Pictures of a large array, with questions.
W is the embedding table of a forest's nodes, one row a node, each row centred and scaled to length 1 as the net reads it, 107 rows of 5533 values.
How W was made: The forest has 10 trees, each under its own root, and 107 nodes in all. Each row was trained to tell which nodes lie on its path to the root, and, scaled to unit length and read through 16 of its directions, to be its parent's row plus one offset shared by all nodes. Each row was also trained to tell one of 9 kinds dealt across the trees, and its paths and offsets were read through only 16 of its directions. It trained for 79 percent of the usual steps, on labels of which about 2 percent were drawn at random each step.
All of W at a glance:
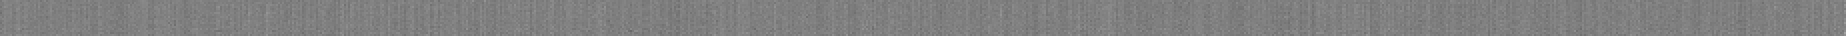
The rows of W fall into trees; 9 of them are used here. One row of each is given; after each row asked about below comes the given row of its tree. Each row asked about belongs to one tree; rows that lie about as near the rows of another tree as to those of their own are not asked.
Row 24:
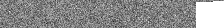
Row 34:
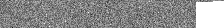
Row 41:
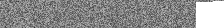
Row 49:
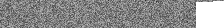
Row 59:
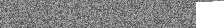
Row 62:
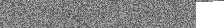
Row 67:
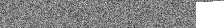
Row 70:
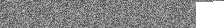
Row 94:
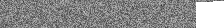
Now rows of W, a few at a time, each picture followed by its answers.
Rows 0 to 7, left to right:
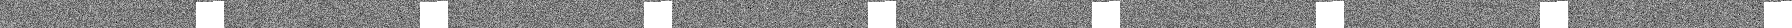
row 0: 49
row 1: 34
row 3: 62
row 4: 34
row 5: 62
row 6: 59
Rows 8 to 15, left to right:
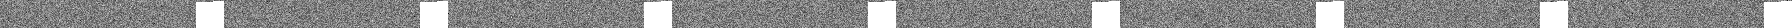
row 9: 67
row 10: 62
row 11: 41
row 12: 34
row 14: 49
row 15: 24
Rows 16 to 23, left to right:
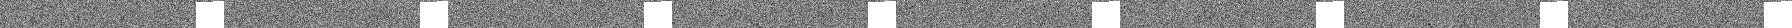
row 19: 24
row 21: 24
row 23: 24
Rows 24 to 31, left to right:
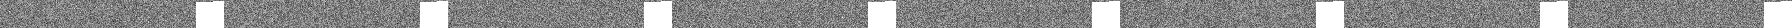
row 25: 41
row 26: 62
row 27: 24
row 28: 49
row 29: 94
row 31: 70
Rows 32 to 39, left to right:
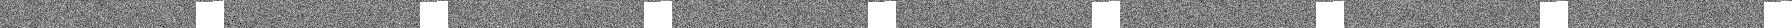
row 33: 24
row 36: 34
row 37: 49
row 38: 24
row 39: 24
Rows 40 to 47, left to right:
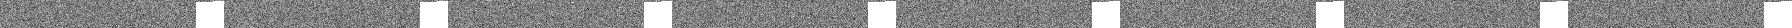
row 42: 67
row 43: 62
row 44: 49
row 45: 34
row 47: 67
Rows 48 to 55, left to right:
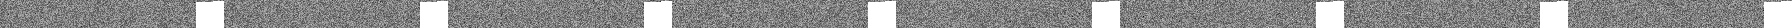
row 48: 34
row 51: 49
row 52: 34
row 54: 70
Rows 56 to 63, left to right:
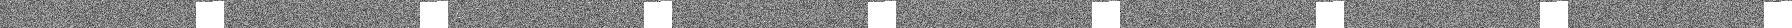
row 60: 24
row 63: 34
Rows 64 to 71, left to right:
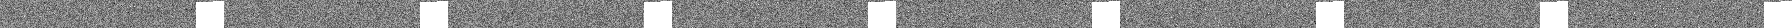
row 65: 62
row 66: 41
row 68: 62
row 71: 24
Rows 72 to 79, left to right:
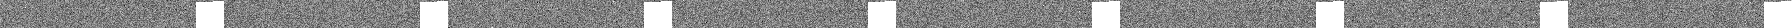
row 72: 62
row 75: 49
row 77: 24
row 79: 34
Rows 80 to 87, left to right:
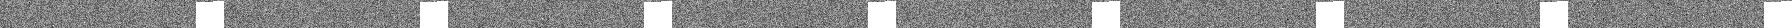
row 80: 34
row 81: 49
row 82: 67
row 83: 41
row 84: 49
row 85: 49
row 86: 62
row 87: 49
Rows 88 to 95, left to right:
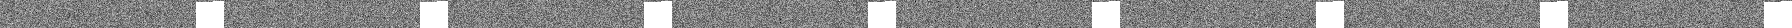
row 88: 24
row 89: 62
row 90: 70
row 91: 34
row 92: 62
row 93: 62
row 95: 59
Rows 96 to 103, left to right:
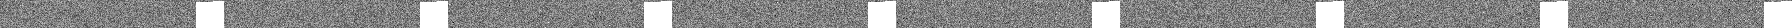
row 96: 34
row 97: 24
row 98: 34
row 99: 67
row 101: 62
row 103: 49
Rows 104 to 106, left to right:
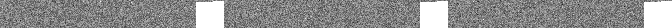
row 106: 49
